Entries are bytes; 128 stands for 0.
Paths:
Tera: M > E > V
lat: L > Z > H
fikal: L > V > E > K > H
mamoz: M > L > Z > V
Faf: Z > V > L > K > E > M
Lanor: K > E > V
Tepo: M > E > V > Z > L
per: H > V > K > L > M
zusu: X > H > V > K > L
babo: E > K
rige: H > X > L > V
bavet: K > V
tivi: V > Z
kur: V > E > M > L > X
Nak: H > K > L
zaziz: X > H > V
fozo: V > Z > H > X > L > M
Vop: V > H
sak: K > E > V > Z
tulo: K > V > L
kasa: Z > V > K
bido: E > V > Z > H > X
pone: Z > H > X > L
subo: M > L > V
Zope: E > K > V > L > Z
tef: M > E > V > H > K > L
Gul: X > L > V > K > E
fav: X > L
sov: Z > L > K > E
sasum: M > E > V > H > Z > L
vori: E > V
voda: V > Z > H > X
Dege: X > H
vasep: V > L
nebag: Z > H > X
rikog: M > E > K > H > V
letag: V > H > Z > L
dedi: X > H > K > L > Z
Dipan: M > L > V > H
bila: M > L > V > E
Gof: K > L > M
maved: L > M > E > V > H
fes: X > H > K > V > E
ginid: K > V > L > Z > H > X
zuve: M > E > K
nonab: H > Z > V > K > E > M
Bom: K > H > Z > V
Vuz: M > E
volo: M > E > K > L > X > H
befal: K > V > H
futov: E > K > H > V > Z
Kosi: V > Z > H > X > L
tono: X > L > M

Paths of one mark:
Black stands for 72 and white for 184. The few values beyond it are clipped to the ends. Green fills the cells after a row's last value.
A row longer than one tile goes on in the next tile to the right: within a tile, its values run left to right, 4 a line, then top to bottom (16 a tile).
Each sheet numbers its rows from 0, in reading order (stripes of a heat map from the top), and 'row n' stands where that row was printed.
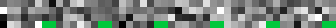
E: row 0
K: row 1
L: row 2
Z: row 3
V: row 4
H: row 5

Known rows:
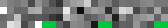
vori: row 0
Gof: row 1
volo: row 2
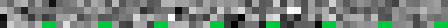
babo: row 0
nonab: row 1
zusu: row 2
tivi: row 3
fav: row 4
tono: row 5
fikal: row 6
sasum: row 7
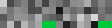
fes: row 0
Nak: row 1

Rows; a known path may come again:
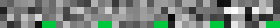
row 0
Nak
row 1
bido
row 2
Dipan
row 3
babo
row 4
Vuz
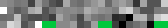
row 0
vori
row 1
sasum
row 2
fav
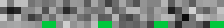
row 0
kasa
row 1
futov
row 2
fozo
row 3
lat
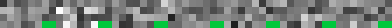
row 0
maved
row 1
Tera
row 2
rige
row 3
Gul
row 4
vasep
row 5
zusu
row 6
Zope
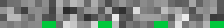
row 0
tef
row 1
sak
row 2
letag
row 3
rikog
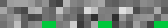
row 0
Faf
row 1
Tepo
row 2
volo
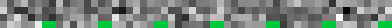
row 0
Lanor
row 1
fes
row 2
Bom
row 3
Kosi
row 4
fikal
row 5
sov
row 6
tivi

